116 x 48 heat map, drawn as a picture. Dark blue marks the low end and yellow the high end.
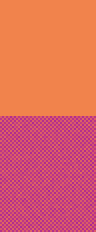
The table splits into 2 rows of 1 panel. Panel 1,1: high, flat. Panel 2,1: middling, checkered.
